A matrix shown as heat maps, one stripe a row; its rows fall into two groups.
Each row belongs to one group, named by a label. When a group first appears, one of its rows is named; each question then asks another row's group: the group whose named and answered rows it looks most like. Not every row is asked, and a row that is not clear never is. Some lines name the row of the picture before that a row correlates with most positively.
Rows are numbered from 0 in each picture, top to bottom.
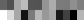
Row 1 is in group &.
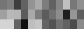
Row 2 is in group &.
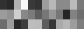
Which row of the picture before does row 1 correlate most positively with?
1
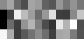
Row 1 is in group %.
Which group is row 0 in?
&
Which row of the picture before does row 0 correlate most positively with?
2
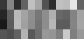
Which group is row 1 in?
%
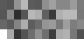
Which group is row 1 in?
&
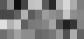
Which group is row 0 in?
&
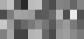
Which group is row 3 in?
&
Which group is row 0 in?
&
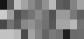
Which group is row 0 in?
%
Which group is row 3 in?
&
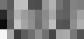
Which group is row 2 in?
%
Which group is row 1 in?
%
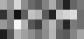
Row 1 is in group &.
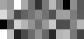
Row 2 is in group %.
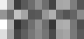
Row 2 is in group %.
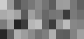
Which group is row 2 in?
&
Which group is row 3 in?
%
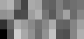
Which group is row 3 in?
%
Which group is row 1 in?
&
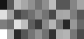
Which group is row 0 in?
%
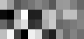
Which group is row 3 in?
&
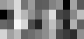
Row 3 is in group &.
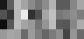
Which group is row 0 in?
%
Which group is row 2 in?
%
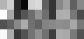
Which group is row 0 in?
&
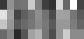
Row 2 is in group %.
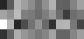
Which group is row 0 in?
%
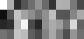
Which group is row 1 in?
%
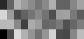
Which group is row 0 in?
%
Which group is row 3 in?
%
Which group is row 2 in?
&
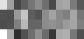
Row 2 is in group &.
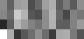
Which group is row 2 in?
%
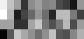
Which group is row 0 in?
&
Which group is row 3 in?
%
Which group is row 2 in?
&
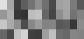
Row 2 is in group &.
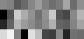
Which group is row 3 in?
&
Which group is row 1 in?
%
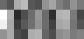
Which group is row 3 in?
&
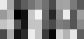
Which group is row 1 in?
&
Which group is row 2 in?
&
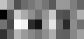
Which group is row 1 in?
%
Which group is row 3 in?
%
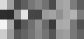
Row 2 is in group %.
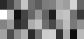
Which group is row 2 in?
&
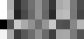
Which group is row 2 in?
%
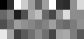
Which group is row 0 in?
%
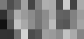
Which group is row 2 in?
%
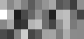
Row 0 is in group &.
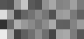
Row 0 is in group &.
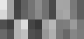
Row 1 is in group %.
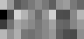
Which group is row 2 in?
%
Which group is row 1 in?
%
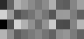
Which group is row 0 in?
%
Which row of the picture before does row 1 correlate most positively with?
0
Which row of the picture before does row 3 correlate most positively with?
0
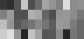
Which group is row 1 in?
&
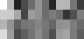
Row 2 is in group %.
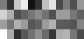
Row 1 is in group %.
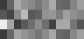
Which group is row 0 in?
%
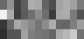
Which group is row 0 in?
&
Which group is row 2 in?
%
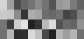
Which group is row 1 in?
&
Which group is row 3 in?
&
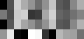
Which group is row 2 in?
%
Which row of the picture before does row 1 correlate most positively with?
2
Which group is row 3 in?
&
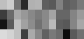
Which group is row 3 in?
&
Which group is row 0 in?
&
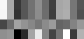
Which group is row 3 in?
&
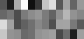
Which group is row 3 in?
&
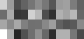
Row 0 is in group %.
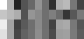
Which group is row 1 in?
&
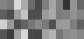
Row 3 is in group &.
